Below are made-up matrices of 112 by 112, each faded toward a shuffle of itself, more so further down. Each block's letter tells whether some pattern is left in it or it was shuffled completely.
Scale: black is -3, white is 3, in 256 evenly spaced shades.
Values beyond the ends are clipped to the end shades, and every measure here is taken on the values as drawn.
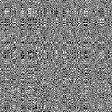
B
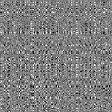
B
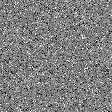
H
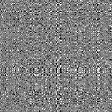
B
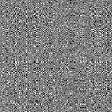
B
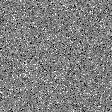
H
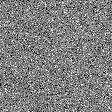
H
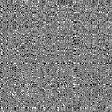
B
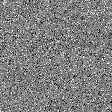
H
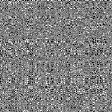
B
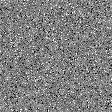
H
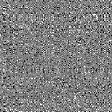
B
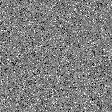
H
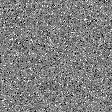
H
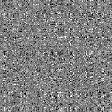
B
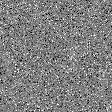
H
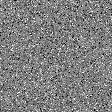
H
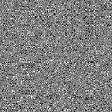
B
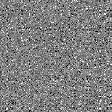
B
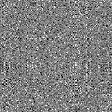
B
